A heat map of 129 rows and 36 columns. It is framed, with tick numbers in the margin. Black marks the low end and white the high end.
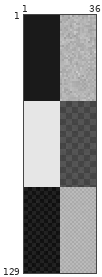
The table splits into 3 rows of 2 panels. Panel 1,1: very low, flat. Panel 1,2: high, fine-grained, faint in contrast. Panel 2,1: very high, flat. Panel 2,2: low, checkered, faint in contrast. Panel 3,1: very low, checkered, faint in contrast. Panel 3,2: high, checkered, faint in contrast.
